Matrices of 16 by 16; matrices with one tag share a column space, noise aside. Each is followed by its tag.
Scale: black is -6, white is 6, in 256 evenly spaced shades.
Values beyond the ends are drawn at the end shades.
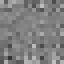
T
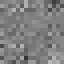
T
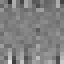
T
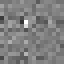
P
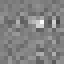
P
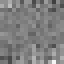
T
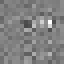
P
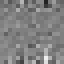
T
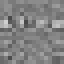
P
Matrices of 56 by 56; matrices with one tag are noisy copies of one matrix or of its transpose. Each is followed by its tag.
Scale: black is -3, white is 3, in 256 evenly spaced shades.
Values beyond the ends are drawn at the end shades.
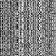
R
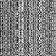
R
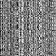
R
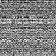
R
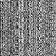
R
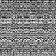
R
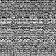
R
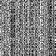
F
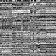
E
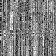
E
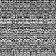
R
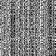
F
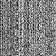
R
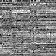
E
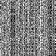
F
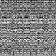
R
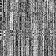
E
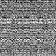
R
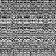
R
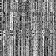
E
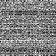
F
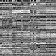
E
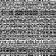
F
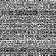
F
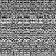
R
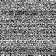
F
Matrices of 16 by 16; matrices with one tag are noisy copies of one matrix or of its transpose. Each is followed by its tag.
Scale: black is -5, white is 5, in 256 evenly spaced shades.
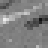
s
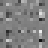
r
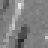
s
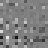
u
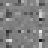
r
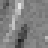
s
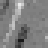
s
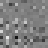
u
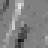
s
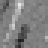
s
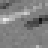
s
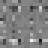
r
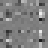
r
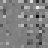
u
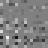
u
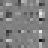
r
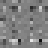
r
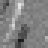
s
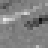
s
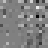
u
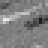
s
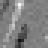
s
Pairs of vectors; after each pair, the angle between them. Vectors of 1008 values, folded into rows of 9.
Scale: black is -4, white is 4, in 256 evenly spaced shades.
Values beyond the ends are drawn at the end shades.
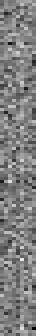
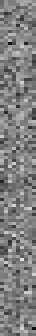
nearly parallel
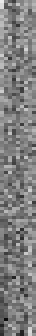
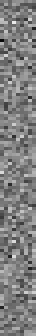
orthogonal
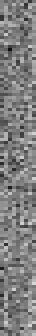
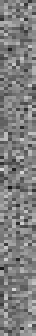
nearly parallel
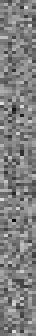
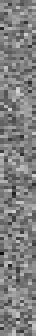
partly aligned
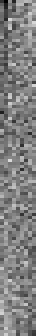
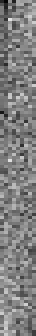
nearly parallel
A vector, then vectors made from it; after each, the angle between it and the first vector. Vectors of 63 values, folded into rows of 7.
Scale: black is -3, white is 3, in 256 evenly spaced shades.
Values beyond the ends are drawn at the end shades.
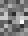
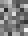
orthogonal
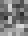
partly opposed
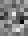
nearly opposite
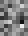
nearly opposite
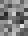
nearly opposite
